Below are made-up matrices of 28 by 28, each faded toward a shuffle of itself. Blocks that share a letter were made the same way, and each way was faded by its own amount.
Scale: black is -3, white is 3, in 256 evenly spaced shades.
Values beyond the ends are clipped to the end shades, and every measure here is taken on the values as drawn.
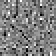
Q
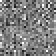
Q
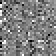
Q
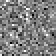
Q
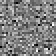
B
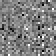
Q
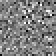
Q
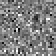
B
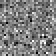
B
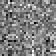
B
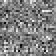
Q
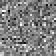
B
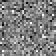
B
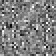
Q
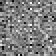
B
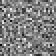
Q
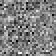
B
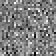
B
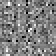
Q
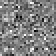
Q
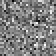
B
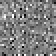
Q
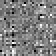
Q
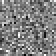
B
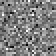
B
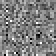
Q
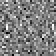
B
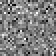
B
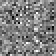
B
